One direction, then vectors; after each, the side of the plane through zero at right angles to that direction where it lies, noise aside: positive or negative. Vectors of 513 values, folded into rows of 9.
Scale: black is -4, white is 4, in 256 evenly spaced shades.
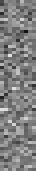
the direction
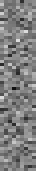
negative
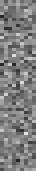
negative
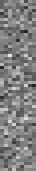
positive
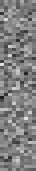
positive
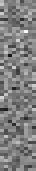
negative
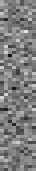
negative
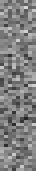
negative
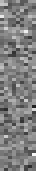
negative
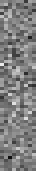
positive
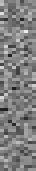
negative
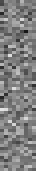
positive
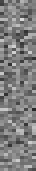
positive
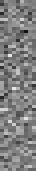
positive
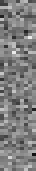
positive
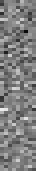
positive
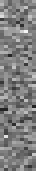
negative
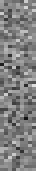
negative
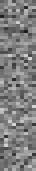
positive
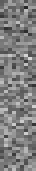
positive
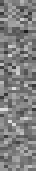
positive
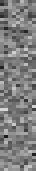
positive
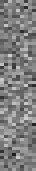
positive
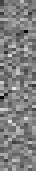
positive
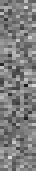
negative
